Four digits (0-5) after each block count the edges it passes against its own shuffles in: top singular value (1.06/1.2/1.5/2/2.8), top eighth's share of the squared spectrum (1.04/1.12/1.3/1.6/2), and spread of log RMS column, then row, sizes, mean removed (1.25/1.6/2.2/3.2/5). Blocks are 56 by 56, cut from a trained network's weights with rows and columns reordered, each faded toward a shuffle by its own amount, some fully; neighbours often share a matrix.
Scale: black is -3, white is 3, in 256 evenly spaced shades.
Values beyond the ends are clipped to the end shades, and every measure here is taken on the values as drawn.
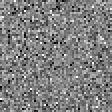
2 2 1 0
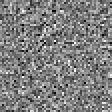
3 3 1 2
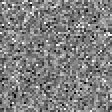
0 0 0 0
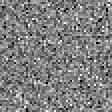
1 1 0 0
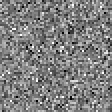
2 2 0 0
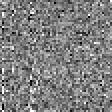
3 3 2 1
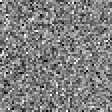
1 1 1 0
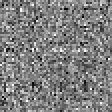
3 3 2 2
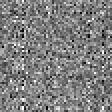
3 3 2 1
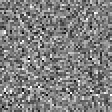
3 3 1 1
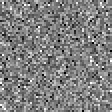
1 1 0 0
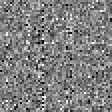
3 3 2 1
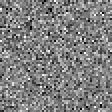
0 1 0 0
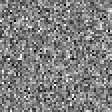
3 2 0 1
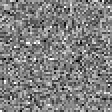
2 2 0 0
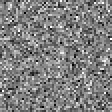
2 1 0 0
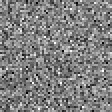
0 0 0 0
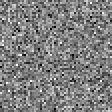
0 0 0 0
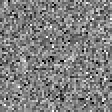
2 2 0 0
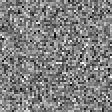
0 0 0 0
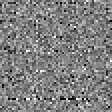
3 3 1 2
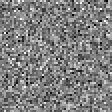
2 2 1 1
